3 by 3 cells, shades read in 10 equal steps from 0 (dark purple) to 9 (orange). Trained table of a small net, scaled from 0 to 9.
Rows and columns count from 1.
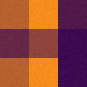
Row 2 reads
2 4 0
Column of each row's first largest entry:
2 2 2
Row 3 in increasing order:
0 6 9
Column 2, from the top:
9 4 9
